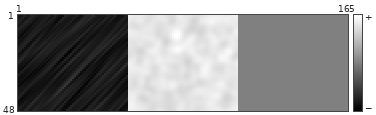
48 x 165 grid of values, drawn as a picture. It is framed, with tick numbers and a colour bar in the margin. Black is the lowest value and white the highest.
It is made of 1 by 3 panels. Panel 1,1: very low, slanting up to the right, faint in contrast. Panel 1,2: very high, blotchy, faint in contrast. Panel 1,3: middling, flat.
